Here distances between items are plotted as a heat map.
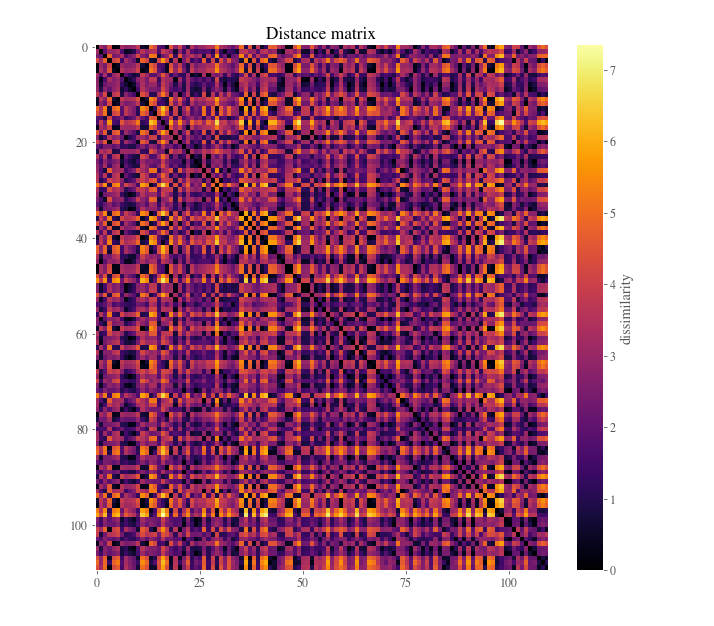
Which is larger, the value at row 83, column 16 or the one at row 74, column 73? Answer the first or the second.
the second
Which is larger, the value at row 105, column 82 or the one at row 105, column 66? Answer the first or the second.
the second
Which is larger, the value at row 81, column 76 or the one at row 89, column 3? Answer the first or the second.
the second
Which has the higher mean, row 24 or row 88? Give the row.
88
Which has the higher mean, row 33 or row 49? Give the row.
49
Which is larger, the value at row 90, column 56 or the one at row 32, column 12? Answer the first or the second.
the second
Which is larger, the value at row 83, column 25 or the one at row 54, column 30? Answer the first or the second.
the second
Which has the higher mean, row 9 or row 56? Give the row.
56
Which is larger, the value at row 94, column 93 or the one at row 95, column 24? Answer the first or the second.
the first
